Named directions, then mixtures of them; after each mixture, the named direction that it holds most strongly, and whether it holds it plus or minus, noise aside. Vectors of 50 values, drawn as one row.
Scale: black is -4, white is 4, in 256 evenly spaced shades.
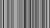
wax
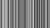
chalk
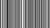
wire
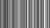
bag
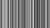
chalk, plus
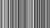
chalk, plus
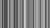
chalk, minus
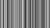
wax, plus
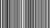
wire, plus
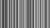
chalk, minus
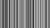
chalk, minus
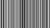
wire, minus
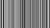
wax, plus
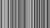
chalk, plus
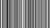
wire, plus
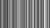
bag, plus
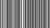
wire, plus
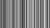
bag, plus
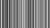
chalk, minus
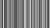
wax, minus
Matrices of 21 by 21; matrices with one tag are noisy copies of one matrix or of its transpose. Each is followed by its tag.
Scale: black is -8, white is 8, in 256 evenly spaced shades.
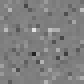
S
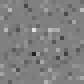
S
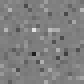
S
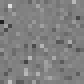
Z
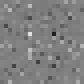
S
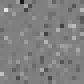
Z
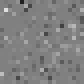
Z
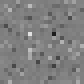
S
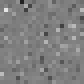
Z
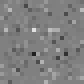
S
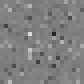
S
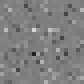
S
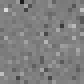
Z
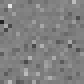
Z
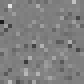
Z
